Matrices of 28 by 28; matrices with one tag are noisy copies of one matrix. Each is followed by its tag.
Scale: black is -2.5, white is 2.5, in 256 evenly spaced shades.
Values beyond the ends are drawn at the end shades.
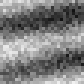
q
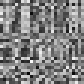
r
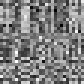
r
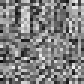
r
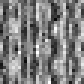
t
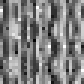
t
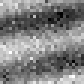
q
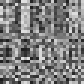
r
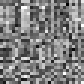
r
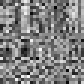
r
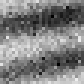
q
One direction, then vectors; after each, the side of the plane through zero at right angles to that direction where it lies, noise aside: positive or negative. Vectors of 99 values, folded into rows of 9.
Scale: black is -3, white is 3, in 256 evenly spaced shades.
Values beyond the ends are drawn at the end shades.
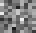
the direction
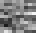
positive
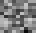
negative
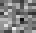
negative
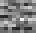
positive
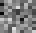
negative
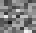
positive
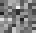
negative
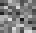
negative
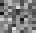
negative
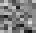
positive
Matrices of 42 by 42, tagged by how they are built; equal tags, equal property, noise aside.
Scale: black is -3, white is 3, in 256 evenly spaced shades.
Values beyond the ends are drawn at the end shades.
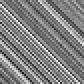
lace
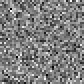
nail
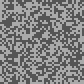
nail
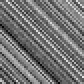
lace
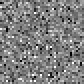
nail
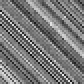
lace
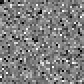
nail
